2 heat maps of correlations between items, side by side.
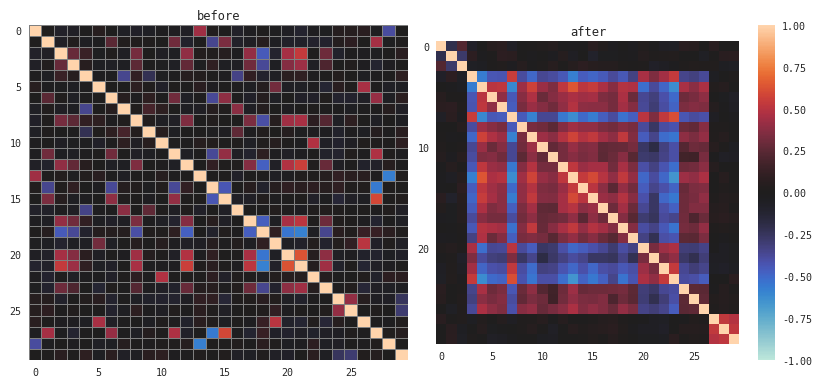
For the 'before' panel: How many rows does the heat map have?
30
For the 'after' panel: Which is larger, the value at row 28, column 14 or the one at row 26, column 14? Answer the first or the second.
the second
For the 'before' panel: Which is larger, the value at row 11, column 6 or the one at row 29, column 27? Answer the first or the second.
the first
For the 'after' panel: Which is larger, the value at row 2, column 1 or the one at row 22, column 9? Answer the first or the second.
the first
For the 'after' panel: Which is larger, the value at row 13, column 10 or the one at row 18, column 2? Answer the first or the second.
the first
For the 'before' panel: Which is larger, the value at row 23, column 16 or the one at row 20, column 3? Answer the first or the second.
the second
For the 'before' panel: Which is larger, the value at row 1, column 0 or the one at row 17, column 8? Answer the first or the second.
the second
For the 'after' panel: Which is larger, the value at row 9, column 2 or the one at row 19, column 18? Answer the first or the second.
the second
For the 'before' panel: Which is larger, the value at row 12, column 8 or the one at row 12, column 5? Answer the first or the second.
the first
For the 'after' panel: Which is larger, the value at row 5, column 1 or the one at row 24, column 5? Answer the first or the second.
the second
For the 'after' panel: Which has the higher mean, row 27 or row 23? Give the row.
27
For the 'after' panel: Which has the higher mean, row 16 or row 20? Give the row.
16
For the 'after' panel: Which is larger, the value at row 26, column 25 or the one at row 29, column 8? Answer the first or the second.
the first
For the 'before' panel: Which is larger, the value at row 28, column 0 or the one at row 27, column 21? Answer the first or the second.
the second
